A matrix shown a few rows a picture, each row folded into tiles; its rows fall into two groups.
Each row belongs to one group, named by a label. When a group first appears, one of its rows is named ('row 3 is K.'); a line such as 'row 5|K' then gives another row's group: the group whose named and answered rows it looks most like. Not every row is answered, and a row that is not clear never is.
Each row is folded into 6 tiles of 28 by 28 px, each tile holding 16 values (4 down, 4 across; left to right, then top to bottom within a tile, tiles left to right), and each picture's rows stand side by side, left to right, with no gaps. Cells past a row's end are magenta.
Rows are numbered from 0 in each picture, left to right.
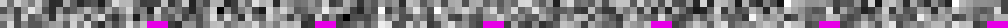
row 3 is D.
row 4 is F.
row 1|F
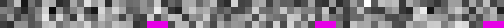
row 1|D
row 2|F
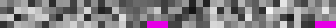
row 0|D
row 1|F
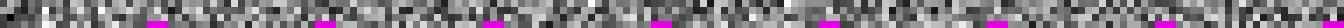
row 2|D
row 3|D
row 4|F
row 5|F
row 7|D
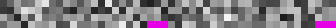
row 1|F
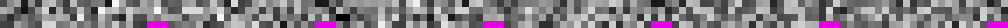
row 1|D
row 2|F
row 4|D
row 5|D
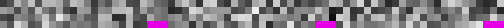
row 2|D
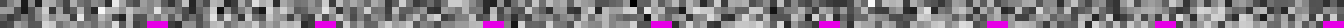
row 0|F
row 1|F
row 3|F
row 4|D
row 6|D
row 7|D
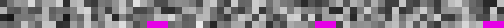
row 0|F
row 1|D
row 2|D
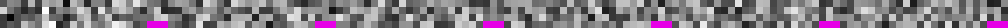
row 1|D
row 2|D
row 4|D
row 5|D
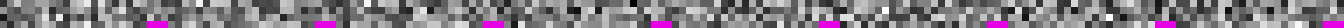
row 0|F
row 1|F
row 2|F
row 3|F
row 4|D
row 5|D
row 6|D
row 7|F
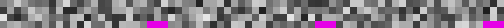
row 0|D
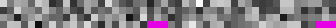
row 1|F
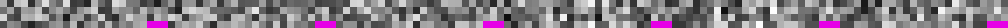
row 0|D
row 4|F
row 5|F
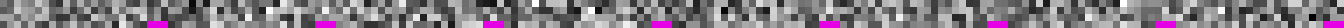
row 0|D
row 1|F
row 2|D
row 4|F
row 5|F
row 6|F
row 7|D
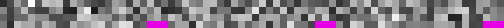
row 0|F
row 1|D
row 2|F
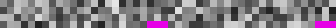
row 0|D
